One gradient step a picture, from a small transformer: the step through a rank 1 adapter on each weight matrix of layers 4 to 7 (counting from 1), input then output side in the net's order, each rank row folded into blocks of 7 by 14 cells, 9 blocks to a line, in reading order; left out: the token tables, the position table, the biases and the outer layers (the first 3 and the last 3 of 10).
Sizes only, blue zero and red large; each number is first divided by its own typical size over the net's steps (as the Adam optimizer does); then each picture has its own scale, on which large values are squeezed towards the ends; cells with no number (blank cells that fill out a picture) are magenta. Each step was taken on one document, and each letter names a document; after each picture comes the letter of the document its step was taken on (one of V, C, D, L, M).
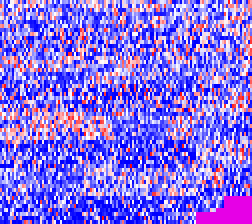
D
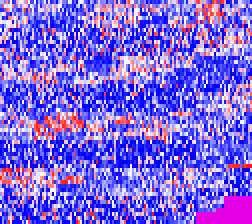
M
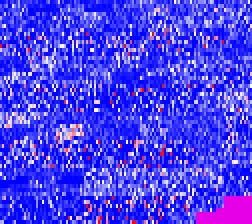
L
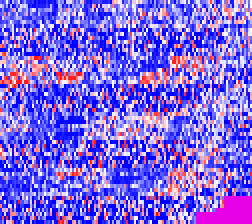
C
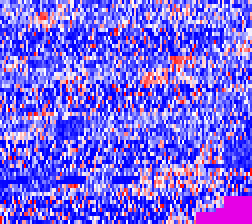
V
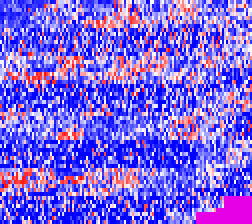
M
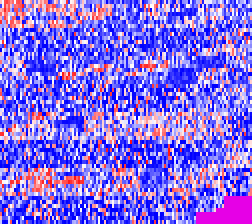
M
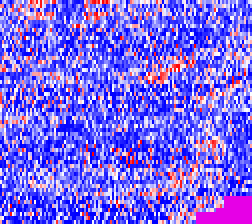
V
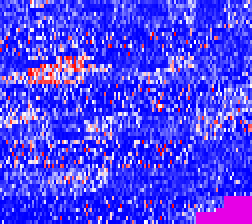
L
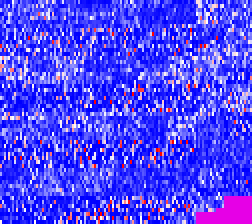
L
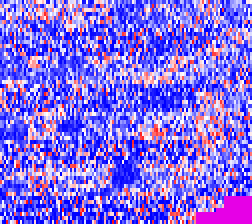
V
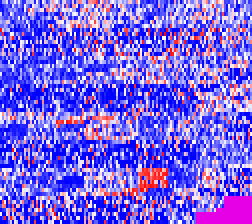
D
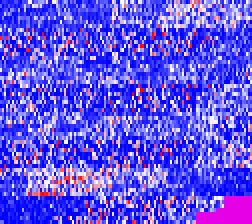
L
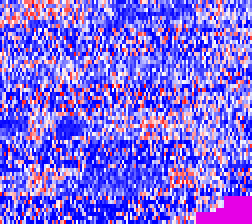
V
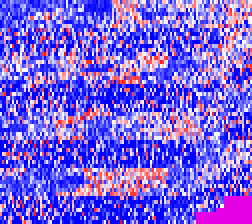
M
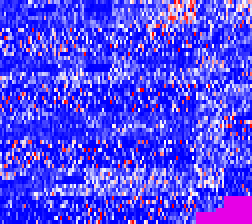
L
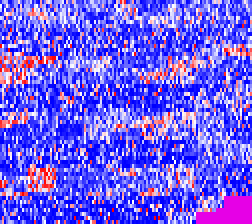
V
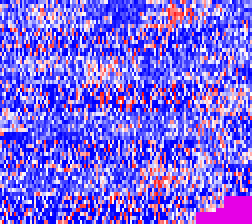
C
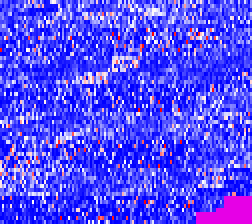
L
